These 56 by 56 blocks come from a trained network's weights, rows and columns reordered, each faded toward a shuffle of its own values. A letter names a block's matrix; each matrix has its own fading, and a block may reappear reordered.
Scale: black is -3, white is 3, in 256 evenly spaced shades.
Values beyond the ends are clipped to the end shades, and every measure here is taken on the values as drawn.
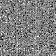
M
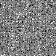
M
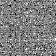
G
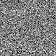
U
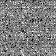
G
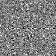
U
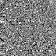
U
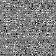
G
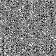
M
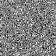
U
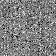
M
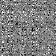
G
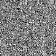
U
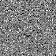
U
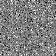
M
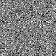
U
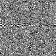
U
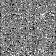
M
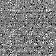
G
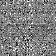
G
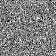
U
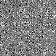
M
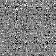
G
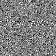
U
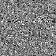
U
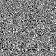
U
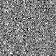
U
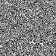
U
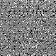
G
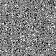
M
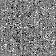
M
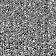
M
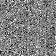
M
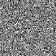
U
